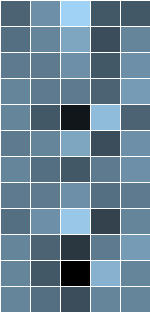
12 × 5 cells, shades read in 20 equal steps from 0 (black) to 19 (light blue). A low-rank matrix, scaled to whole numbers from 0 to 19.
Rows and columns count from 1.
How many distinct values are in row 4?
4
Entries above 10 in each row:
2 3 4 4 2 4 3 4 3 3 3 3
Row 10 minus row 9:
2 -4 -13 5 2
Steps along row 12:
down down up same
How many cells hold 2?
1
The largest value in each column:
12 13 19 17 14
